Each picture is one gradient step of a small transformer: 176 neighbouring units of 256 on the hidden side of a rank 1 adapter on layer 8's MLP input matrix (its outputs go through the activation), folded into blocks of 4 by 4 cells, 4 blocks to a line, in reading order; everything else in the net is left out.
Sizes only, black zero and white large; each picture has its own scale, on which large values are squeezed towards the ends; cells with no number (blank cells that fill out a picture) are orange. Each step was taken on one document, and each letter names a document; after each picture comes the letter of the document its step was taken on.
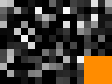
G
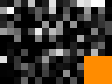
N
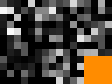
N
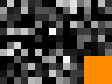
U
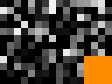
N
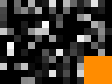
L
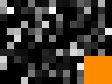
N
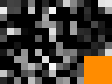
U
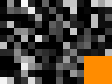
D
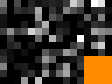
L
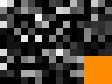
G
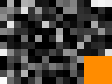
U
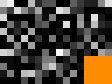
G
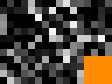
U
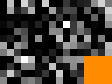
D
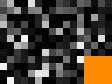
G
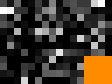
N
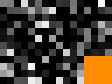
U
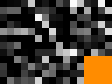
U
